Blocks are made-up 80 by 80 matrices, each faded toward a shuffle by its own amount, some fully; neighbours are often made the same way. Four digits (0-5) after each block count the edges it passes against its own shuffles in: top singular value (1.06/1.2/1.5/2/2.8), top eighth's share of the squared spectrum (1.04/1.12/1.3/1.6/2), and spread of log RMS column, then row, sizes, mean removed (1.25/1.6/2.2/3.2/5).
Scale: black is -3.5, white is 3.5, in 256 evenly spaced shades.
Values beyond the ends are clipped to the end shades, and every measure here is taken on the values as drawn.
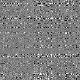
2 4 3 4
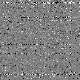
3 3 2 3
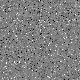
0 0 0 0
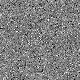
2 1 0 0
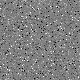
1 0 0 0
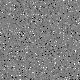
0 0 0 0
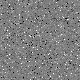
0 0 0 0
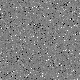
0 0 0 0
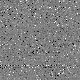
2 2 0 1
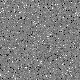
0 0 0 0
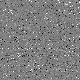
1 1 0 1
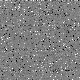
1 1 0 1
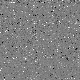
0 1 0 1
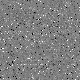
0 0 0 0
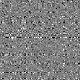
4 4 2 3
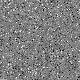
2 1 0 0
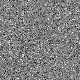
2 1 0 0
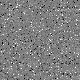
3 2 0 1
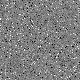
0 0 0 0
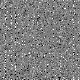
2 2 2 1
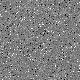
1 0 0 0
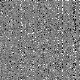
2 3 3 1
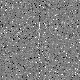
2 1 1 1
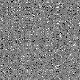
4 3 1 2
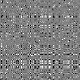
5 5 3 3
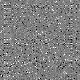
4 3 1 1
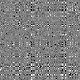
5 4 3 3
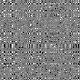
5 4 3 3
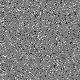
2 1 0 0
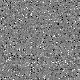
3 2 1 0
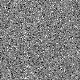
0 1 2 0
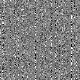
2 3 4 0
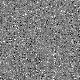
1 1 1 0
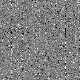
2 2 2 0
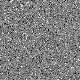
0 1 1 0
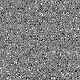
3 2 1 1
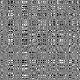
5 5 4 4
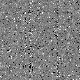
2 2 2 1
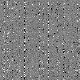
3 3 3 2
